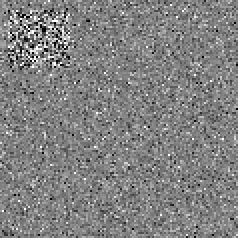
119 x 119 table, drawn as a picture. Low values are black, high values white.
In the top left lies a patch that is rougher than the rest. There are no regular stripes. Values change most from cell to cell in the top left. No overall slope runs across the table.
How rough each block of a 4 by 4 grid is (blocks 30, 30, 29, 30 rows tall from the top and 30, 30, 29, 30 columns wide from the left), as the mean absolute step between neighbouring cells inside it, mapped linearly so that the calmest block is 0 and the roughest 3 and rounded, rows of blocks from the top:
3100 | 0000 | 0000 | 0000
